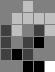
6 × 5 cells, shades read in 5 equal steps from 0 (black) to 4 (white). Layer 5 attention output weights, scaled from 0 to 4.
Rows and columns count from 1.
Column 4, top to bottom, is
2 3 1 0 2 0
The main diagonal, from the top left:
2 3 2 0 2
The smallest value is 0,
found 4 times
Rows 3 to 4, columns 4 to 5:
1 3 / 0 2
